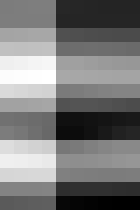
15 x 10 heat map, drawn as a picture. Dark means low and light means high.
Stripes running across repeat 2 times from top to bottom. The grain runs across in streaks. A vertical seam about 40% of the way across splits the table, and the left part is higher.
